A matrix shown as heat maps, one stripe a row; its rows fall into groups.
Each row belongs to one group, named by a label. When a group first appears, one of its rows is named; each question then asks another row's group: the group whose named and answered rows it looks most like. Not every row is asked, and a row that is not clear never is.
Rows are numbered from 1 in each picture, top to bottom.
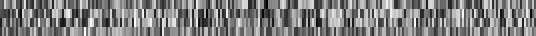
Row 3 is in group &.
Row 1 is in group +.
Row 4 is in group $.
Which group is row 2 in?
&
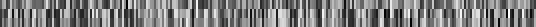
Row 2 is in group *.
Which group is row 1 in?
&
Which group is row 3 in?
*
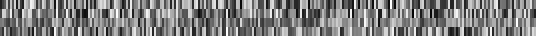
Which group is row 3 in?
&
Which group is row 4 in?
+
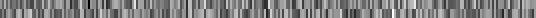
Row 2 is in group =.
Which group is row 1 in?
+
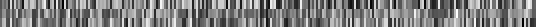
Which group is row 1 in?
$
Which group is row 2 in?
&
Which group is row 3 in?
&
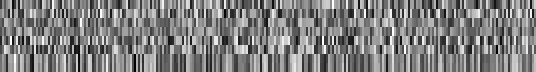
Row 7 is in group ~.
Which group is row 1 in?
=
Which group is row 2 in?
$
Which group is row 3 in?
+
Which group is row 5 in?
*
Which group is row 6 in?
+
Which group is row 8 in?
~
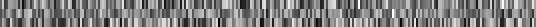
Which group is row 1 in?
~
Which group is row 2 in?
=
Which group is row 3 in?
&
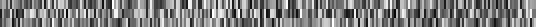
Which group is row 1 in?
+
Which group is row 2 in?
$
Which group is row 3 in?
=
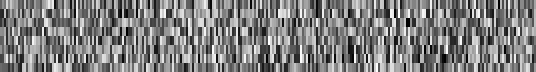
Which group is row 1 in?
*
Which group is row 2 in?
*
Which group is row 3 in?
=
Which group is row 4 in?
+
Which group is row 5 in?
*
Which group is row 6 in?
$
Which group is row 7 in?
$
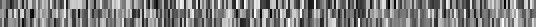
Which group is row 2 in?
~
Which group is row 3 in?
~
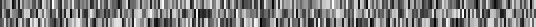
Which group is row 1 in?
=
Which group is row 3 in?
$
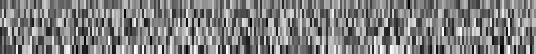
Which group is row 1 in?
=
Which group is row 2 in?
~
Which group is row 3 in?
+
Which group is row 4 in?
*
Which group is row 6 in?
&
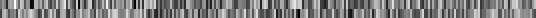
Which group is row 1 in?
~
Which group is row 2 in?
$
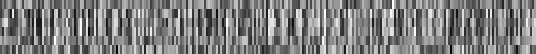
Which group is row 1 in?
=
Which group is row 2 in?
+
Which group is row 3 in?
+
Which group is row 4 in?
+
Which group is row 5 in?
+
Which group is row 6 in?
&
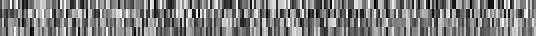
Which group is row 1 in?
*
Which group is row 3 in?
~
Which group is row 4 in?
~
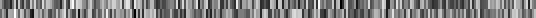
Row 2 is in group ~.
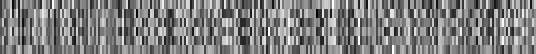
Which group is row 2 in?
*
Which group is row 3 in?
~
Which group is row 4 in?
*
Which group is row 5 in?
~
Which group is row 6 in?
=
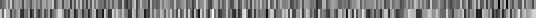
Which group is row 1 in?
*
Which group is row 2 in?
+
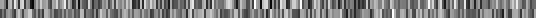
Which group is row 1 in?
~
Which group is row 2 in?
=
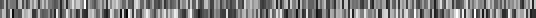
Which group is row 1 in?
$
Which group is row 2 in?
&
